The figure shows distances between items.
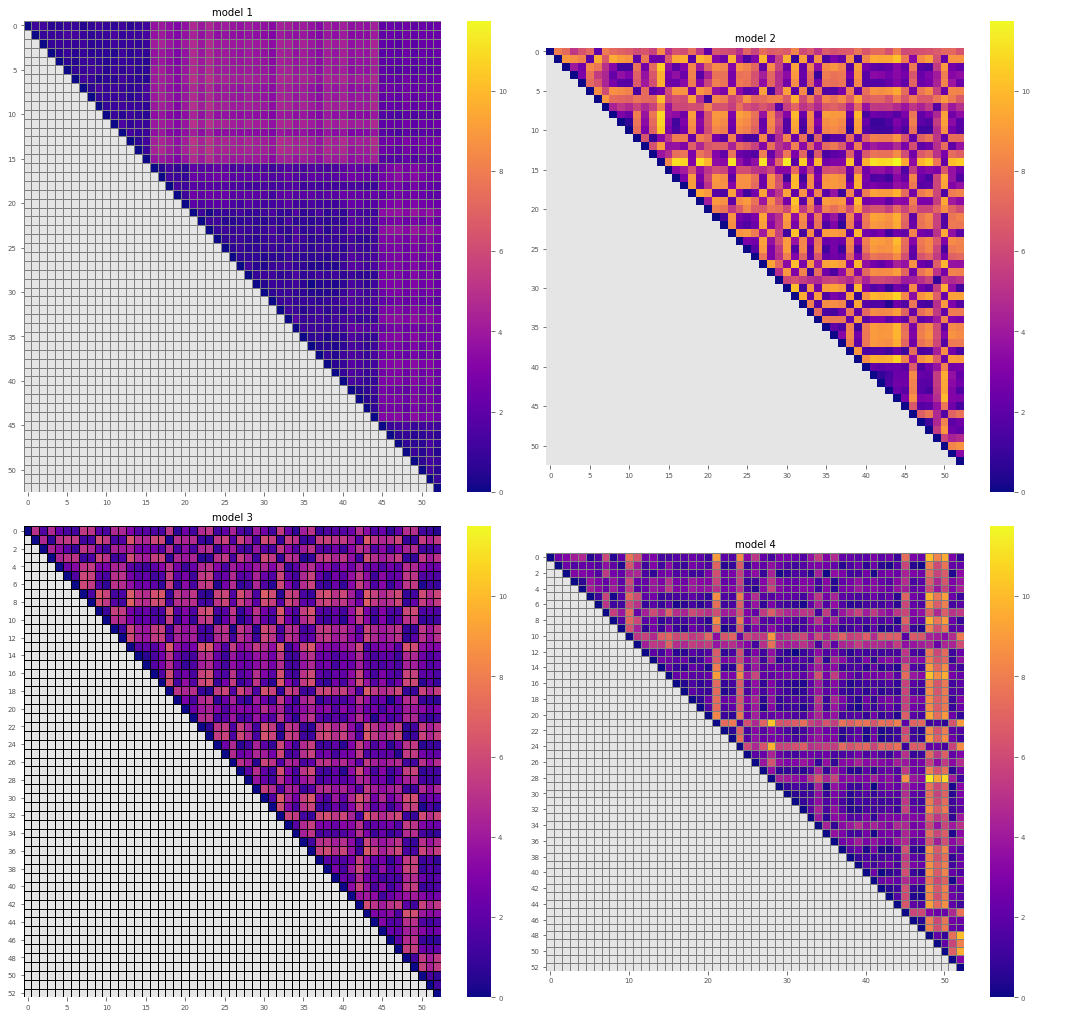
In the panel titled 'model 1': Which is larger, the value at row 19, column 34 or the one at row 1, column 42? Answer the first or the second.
the second
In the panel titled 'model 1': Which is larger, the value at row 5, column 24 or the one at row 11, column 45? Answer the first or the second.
the first
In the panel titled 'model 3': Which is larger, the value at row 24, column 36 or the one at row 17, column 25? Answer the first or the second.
the first
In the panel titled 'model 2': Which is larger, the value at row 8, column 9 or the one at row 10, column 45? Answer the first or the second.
the first
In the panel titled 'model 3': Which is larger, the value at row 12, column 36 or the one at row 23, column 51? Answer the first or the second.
the second
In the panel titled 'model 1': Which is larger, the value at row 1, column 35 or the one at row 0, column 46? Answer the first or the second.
the first
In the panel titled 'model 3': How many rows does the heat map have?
53
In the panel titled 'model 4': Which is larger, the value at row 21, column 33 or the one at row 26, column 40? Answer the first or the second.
the first
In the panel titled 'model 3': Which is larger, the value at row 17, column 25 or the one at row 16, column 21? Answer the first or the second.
the first
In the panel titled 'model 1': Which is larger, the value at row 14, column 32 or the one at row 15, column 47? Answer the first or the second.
the first
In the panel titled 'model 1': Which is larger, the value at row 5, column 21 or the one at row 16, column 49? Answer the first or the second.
the first
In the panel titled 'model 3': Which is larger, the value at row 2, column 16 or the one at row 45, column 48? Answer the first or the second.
the second
